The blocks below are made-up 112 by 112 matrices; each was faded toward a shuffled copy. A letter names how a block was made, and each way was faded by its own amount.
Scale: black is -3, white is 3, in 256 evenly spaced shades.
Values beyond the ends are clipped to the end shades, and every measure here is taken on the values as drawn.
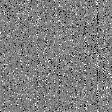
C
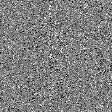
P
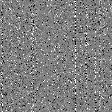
C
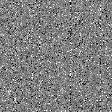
P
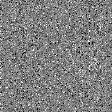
P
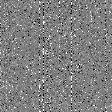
C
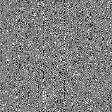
C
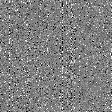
C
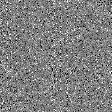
P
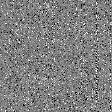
C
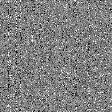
P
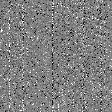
C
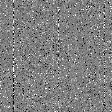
C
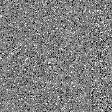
P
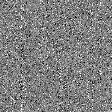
P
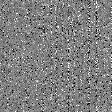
C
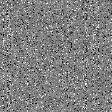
C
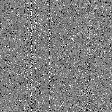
C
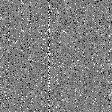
C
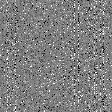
C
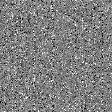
P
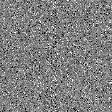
P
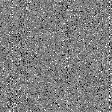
P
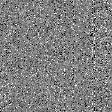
P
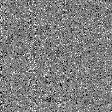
P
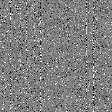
C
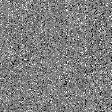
P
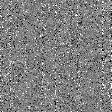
P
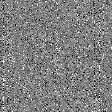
P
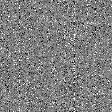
P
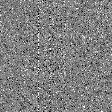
P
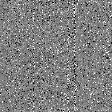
C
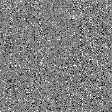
P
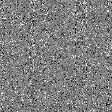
C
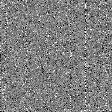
P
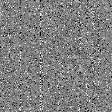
C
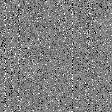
C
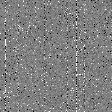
C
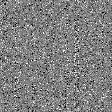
P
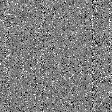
C
